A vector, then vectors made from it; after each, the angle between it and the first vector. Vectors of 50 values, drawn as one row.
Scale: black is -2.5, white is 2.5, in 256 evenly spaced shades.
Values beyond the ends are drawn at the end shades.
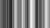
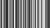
orthogonal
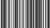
orthogonal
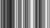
nearly parallel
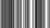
nearly parallel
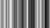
nearly opposite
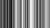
nearly parallel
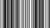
partly aligned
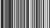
partly aligned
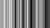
nearly opposite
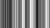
nearly parallel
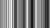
nearly opposite
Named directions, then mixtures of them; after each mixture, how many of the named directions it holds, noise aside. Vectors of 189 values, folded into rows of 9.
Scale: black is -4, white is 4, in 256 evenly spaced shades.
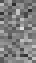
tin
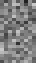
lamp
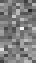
two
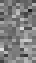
two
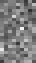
two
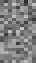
one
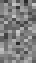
one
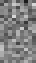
one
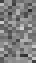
one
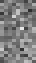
two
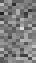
one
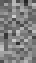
one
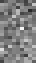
two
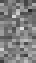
two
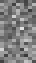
two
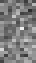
two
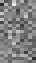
two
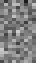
one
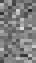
one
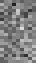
one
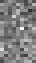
two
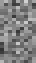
one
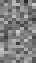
one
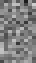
one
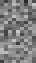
one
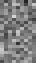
one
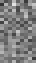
two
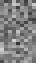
one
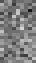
one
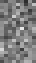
two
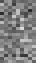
one
